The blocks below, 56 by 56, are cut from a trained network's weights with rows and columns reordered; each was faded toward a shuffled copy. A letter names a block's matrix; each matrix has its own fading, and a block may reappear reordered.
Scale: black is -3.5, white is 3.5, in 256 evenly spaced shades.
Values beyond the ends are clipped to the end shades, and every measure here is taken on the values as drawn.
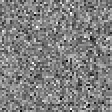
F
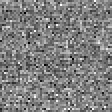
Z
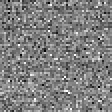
Z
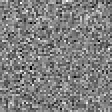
F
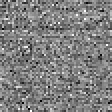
Z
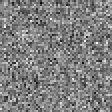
F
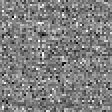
Z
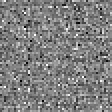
Z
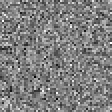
F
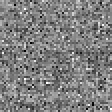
Z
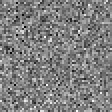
F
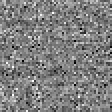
Z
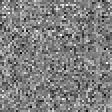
F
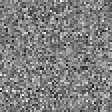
F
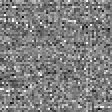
Z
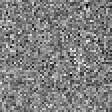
F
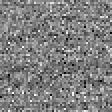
Z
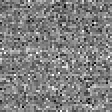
Z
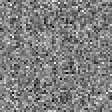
F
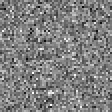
F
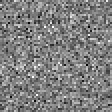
F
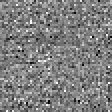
Z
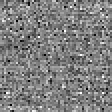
Z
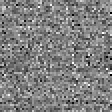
Z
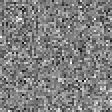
F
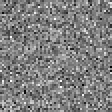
F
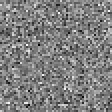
F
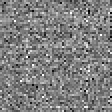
Z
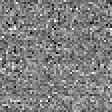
Z
